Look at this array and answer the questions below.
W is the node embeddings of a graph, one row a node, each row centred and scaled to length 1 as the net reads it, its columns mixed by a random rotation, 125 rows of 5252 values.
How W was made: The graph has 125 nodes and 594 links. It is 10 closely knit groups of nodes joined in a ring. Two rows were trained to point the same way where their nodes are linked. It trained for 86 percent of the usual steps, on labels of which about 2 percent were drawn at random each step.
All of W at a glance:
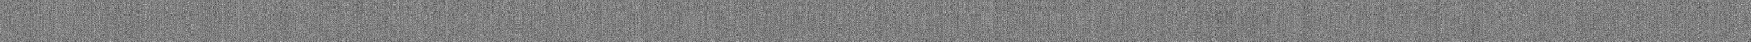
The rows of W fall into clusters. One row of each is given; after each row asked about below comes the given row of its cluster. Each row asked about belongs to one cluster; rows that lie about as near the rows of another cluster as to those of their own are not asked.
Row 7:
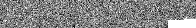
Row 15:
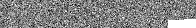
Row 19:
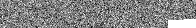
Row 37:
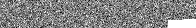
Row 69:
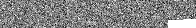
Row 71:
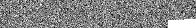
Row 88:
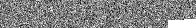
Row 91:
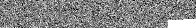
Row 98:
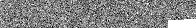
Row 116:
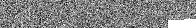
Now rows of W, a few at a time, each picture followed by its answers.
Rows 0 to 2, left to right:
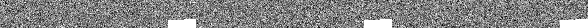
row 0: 116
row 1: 19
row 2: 91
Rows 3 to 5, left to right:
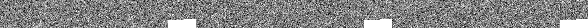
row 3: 91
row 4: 116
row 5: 88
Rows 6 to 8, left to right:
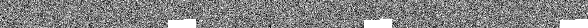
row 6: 69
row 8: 37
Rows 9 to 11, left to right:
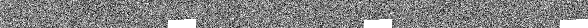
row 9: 98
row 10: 37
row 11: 15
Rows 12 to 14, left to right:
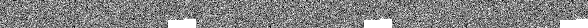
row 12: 7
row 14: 7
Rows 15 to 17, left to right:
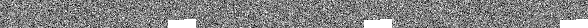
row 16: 69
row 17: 98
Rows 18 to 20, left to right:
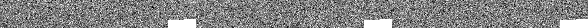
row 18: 116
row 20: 15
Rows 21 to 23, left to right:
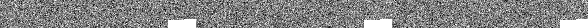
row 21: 15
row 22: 116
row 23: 116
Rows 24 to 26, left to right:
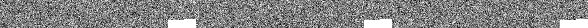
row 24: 116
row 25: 19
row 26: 19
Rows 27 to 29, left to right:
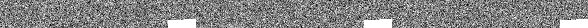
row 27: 91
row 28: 91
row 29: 15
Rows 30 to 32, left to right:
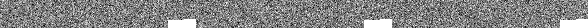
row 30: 37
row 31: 19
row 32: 116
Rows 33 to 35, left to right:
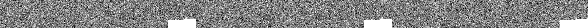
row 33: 7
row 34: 7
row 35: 91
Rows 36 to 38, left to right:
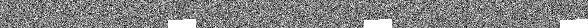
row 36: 37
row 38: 7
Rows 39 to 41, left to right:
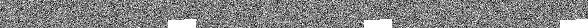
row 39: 15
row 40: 69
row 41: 7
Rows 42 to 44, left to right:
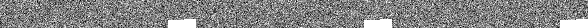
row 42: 71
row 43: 116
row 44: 71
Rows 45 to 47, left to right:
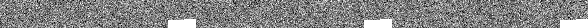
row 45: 71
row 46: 71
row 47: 98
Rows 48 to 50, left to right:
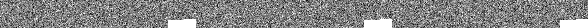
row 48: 37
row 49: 7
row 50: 69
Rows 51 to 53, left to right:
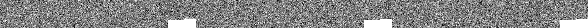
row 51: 7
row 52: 69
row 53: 91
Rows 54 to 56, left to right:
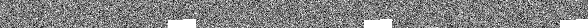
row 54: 37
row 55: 71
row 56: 69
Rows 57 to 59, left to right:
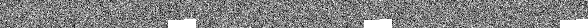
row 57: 7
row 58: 69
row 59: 71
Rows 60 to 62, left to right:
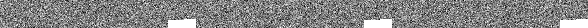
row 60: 98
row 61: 88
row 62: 15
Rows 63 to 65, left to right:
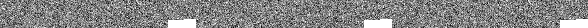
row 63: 69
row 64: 19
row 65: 69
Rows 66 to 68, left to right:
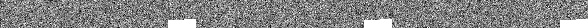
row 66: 88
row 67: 7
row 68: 98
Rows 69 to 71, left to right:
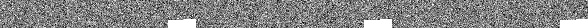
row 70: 69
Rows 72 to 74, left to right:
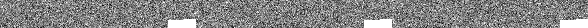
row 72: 37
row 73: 19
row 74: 98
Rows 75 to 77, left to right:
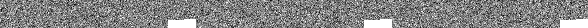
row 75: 15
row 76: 19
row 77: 98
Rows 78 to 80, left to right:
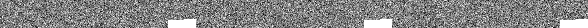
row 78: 19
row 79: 116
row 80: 37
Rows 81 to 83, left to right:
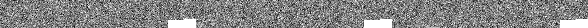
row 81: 7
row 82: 19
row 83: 69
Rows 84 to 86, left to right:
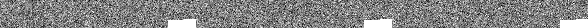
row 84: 37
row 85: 98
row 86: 98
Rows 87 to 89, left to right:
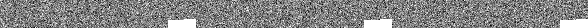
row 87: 98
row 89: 15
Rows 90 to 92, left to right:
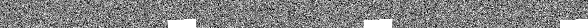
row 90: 91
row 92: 37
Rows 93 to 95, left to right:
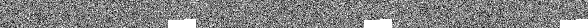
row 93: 116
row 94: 98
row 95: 19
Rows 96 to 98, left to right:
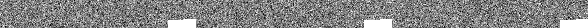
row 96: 91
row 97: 116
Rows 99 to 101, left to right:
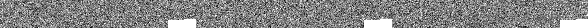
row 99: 19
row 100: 7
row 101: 116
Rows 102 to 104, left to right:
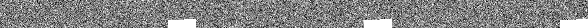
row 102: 71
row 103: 91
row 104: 71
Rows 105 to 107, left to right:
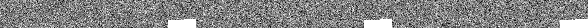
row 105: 71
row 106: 7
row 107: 91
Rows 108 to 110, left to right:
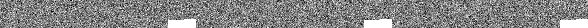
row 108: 15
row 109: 69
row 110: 19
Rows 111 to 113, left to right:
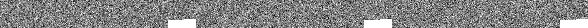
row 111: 37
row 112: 69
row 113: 71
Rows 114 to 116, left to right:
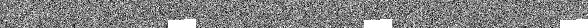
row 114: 7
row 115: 88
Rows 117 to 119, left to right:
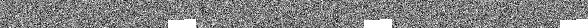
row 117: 116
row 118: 19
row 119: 88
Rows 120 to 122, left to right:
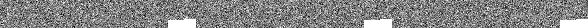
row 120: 7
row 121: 88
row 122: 15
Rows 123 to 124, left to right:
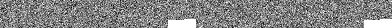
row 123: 15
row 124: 19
